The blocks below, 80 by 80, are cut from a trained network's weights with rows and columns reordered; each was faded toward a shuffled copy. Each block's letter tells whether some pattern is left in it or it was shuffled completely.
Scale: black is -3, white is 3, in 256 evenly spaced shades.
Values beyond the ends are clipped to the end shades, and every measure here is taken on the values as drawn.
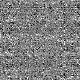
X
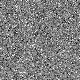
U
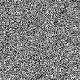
X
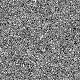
U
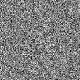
X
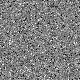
U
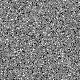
U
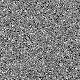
U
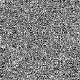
X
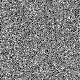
U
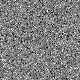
U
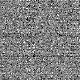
X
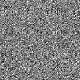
X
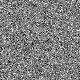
U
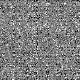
X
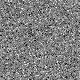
U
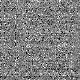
X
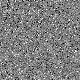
U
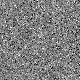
U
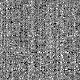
X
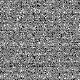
X
